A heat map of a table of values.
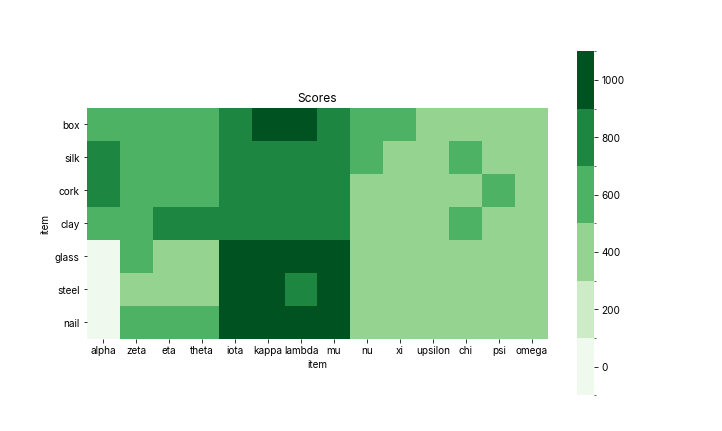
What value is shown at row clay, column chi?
600
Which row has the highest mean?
box
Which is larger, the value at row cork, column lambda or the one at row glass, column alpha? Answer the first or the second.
the first
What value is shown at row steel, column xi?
400
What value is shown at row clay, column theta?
800
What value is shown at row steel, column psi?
400
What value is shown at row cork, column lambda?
800
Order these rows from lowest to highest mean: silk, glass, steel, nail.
steel, glass, nail, silk
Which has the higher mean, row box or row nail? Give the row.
box
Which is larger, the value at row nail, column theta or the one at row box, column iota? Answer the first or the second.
the second
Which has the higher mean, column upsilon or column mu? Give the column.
mu
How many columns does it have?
14
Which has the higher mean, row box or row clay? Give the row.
box
